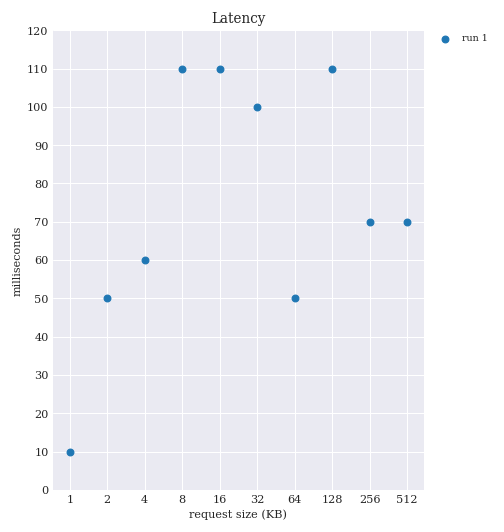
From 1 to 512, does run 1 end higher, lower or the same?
higher
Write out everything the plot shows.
Title: Latency
x-axis: request size (KB), ticks 1 2 4 8 16 32 64 128 256 512
y-axis: milliseconds, ticks 0 10 20 30 40 50 60 70 80 90 100 110 120
Legend: run 1
Values:
run 1: 10 50 60 110 110 100 50 110 70 70
